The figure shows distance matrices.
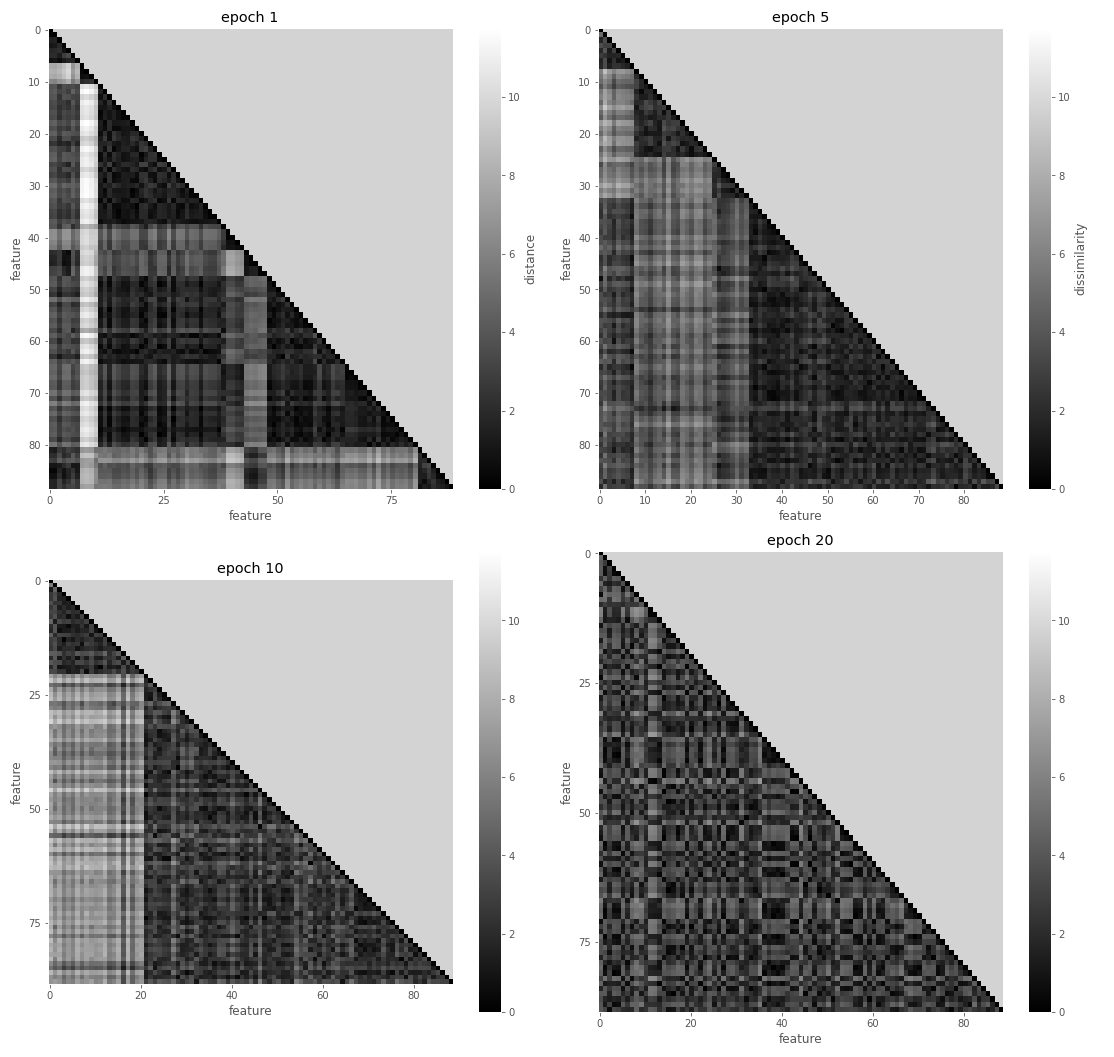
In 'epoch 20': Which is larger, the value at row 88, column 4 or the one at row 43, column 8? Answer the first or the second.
the first
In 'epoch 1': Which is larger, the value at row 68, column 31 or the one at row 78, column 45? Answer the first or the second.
the second
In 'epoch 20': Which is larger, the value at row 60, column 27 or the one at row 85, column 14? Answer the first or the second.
the first
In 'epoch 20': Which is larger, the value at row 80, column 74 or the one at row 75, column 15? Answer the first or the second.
the second
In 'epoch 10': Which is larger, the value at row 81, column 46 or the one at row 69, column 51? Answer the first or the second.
the first
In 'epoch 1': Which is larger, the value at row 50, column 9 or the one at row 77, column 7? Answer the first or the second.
the second
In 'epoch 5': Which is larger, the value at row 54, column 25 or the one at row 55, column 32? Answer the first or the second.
the second
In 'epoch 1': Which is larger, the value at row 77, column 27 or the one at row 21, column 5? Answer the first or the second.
the second
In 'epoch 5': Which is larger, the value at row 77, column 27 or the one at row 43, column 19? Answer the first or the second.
the second
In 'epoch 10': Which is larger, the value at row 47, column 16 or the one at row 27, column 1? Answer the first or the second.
the second
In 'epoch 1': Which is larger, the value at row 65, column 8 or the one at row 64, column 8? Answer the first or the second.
the second
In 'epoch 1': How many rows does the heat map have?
89
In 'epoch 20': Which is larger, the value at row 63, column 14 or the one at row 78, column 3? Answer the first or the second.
the second
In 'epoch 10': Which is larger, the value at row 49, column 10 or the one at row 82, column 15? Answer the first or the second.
the second
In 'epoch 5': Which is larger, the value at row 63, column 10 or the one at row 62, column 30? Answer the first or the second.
the second
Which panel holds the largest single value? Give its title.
epoch 1
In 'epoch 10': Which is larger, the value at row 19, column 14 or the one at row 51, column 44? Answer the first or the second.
the second
